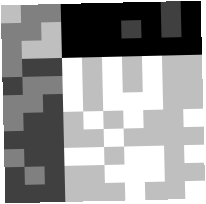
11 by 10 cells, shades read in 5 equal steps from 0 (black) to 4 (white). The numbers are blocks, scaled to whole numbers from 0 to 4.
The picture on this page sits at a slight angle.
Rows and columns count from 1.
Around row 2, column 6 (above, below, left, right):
0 0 0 1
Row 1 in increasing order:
0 0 0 0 0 0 1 2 2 3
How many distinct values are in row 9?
4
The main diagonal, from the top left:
3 2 3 4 3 4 4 3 3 3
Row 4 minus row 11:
1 0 0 1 0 1 -1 1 0 -1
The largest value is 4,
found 24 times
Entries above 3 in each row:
0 0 0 3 3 4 3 1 5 3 2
